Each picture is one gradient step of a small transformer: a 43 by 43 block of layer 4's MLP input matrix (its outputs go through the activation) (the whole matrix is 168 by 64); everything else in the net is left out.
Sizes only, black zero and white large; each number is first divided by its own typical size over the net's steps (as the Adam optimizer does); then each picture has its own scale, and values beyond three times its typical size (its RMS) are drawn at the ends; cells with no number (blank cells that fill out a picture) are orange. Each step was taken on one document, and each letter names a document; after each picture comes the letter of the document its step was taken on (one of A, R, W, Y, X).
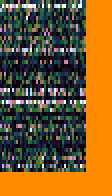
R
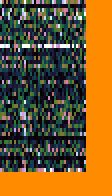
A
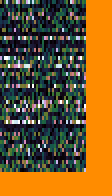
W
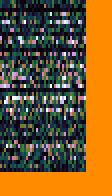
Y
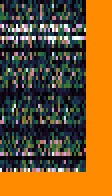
A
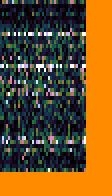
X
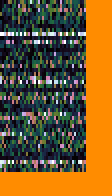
Y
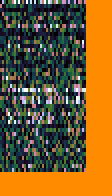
W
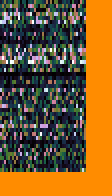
R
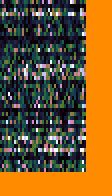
X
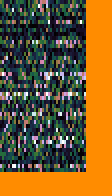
Y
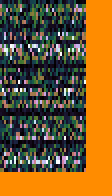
R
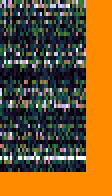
R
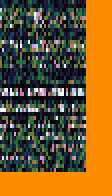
R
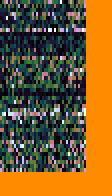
W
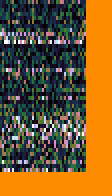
Y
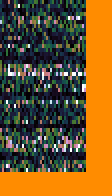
W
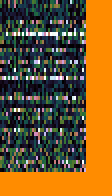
Y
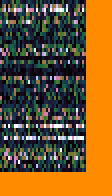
R
